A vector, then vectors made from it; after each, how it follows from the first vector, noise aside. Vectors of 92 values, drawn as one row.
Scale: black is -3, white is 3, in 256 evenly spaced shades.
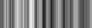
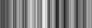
wrapped around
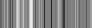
partly zeroed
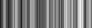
wrapped around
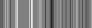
partly zeroed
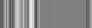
partly zeroed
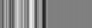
partly zeroed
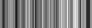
wrapped around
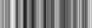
wrapped around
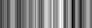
wrapped around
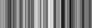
wrapped around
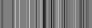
partly zeroed
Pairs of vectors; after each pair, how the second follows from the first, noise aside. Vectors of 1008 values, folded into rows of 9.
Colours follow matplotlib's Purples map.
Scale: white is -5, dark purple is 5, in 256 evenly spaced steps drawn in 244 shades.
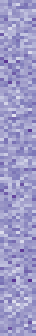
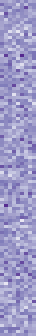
reversed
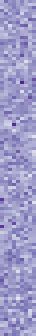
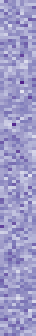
copied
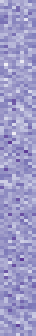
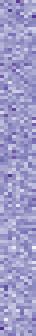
wrapped around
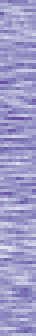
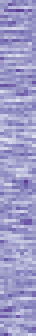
wrapped around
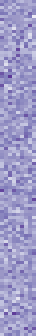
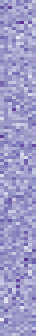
reversed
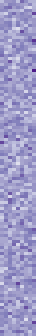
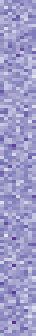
wrapped around
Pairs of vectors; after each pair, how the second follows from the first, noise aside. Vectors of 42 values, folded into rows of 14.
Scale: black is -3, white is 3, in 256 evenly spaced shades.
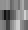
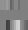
partly zeroed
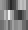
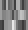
shuffled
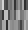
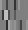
partly zeroed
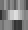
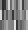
shuffled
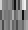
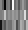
shuffled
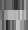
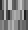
shuffled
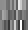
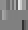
partly zeroed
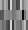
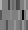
partly zeroed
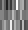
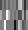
shuffled
